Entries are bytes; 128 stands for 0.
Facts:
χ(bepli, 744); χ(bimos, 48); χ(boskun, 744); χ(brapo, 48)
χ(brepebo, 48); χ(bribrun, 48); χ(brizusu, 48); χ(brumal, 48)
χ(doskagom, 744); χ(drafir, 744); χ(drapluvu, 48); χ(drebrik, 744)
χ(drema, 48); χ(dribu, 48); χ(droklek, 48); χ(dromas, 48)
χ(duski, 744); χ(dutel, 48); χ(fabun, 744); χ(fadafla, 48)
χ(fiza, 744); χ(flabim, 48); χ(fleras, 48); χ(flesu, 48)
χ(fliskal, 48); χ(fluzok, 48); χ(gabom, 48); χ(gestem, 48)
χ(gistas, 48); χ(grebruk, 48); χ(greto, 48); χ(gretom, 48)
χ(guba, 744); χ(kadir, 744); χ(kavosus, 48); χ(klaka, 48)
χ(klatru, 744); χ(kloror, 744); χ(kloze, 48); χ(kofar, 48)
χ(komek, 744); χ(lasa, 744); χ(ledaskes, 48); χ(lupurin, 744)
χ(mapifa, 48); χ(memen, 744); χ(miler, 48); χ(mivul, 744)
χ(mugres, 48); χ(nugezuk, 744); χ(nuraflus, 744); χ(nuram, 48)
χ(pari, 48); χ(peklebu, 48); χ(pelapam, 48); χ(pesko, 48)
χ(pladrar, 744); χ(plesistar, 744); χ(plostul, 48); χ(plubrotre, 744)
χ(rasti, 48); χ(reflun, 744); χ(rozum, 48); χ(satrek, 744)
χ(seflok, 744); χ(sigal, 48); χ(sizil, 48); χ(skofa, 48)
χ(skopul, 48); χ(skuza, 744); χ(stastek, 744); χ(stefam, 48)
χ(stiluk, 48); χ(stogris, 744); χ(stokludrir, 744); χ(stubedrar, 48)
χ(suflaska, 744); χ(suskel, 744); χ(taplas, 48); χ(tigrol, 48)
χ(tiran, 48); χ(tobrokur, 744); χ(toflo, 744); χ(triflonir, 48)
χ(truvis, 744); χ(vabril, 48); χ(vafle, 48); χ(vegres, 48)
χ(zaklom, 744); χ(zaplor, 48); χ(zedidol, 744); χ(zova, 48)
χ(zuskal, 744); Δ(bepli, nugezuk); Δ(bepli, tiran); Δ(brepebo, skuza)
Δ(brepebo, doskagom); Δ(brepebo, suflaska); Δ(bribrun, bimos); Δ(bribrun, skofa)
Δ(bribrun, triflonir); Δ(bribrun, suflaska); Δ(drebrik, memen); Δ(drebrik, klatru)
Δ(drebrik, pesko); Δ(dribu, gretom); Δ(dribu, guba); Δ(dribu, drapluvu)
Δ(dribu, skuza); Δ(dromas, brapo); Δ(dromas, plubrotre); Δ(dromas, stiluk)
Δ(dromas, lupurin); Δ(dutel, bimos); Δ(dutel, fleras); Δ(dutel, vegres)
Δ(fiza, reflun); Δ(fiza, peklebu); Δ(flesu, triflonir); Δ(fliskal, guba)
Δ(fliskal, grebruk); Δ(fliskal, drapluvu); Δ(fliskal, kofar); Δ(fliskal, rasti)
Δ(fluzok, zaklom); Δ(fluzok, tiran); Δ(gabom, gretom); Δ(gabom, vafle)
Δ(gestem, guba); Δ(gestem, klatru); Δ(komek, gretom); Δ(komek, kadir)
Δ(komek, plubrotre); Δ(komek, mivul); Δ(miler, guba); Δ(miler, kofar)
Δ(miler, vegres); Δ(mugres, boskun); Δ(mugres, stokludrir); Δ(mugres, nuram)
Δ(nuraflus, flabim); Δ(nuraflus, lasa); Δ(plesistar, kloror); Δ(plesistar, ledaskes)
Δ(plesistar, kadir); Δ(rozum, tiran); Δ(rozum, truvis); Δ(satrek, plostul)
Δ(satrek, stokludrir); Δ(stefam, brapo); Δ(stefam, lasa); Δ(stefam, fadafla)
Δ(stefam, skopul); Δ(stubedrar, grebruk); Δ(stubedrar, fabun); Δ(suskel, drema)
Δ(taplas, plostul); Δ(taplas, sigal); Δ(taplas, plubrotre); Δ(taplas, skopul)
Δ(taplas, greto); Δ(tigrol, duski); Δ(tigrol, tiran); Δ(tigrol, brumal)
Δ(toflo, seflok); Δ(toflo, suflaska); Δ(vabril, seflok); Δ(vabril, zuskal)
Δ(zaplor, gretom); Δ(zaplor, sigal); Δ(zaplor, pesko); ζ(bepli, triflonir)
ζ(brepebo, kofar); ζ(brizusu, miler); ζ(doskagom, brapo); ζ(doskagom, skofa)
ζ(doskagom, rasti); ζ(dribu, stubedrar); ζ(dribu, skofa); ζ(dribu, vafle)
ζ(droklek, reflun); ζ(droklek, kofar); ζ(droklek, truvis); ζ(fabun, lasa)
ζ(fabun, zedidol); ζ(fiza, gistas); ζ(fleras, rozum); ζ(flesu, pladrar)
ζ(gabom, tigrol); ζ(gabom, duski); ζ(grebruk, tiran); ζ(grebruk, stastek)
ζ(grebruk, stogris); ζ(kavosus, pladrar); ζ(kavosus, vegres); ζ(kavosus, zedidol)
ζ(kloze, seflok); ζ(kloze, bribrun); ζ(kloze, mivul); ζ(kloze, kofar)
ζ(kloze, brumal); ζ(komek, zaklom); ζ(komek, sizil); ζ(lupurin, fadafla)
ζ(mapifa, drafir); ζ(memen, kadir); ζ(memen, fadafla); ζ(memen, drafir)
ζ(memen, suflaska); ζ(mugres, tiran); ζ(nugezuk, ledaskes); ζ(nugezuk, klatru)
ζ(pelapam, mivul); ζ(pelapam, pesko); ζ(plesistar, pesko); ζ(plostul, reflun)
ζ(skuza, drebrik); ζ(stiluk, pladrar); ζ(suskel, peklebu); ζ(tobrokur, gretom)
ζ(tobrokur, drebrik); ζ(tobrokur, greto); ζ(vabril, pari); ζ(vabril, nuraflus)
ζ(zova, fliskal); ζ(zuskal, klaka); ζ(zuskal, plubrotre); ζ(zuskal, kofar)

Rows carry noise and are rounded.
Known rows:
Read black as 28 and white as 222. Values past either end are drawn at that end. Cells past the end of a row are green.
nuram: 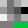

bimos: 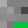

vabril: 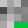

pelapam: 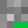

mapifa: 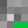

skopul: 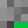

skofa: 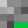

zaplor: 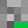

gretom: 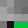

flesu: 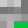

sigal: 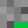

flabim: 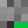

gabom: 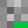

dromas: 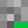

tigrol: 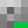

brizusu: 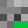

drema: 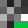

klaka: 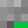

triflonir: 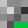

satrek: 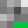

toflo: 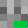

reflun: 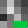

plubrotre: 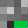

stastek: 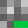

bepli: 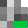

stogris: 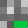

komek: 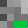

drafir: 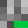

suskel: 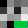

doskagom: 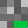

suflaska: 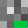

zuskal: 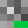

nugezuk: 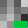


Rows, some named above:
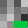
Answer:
nugezuk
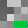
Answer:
fliskal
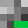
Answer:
duski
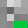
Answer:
fluzok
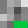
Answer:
satrek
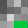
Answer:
zova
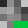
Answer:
fabun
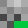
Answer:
miler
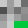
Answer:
vabril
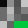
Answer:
memen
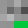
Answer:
kavosus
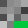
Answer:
grebruk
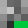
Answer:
lasa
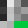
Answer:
fiza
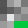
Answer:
zova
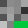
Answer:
grebruk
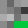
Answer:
plostul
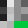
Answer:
fiza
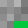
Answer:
pari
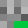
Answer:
toflo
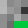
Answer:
vegres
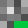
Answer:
suflaska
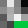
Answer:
peklebu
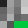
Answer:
plesistar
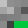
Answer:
skofa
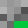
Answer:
tiran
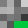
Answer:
truvis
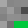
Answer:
bimos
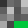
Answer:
lupurin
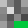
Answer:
seflok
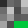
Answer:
lupurin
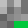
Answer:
sizil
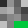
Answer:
fabun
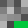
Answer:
klatru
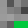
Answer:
stiluk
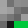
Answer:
brapo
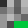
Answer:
tobrokur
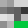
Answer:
mugres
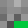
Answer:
gistas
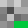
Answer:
rozum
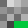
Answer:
stubedrar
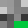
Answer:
zaklom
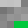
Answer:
bribrun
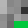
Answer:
vegres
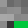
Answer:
ledaskes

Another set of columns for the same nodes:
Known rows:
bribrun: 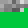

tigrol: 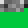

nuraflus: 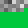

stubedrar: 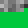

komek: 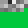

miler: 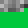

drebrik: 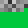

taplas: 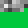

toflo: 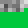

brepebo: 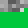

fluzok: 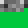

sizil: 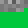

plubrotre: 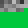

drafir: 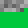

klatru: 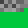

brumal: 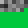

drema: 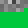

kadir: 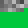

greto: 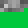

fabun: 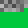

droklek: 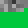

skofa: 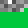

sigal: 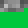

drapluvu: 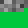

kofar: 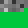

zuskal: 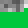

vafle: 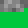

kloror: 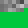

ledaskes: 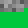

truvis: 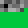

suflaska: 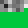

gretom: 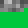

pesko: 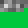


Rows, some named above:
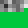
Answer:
seflok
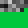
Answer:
tiran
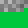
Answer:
mapifa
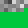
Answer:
nuraflus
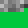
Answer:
miler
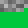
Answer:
kavosus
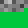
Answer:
vegres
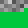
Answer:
fleras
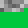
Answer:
fiza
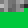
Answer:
stubedrar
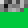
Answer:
bepli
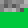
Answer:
drafir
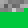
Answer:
tobrokur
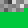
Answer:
nuraflus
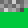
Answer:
memen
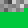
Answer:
nuraflus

